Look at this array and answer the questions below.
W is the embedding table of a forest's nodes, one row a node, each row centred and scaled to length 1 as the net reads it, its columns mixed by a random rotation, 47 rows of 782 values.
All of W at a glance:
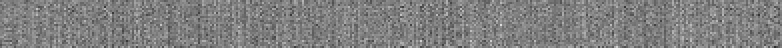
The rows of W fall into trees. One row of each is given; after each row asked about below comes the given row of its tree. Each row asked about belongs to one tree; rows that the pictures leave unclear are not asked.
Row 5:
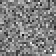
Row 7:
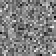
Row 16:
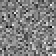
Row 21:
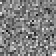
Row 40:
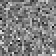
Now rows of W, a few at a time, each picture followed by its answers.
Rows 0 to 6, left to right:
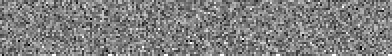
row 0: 40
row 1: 21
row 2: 21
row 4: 40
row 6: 7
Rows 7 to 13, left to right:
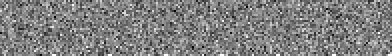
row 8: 21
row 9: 21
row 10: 7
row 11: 16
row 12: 21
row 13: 40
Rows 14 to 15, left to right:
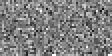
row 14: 21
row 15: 21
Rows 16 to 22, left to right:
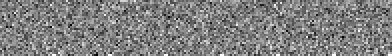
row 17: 7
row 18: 5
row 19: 40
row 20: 16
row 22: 21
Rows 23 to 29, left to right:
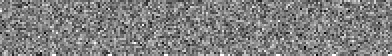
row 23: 7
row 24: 40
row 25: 40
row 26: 40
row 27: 7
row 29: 5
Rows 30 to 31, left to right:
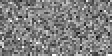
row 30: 40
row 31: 7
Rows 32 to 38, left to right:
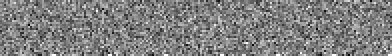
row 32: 7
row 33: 21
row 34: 7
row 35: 16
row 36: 40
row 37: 7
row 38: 5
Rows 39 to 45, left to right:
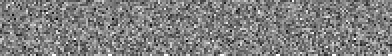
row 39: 7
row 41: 40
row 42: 40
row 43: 5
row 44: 21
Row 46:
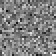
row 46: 7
